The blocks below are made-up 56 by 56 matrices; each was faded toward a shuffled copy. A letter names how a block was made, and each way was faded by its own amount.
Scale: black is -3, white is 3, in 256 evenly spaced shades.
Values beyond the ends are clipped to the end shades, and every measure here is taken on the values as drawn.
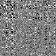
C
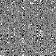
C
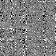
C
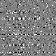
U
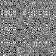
U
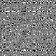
U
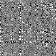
C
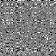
U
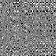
U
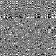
U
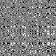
U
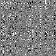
C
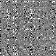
C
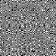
U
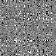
C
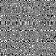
U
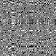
U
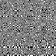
U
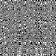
U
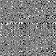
U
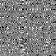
U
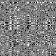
U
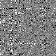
C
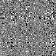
C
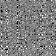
C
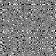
U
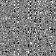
C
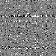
U
